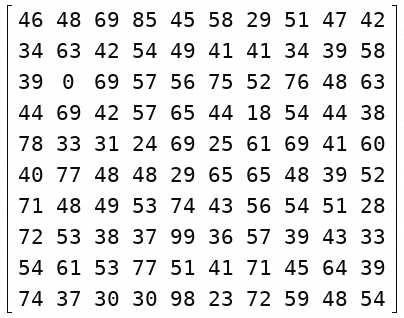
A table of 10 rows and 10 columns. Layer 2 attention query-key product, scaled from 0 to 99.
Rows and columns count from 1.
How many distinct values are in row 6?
7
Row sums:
520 455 535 475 491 511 527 507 556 525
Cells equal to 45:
2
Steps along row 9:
up down up down down up down up down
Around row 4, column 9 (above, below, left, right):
48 41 54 38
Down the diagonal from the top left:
46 63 69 57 69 65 56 39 64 54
